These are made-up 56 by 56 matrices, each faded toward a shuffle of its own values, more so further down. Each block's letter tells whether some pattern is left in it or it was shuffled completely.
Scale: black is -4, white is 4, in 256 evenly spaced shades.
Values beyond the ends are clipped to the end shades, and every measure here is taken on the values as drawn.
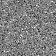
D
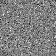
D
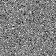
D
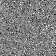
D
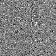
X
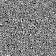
X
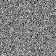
D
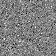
D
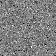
D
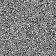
D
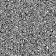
X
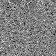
D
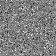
D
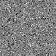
X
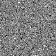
X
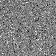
D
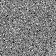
D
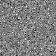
X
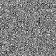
X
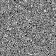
D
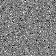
D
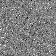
D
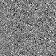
X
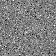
D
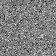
D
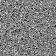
D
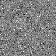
X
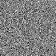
X
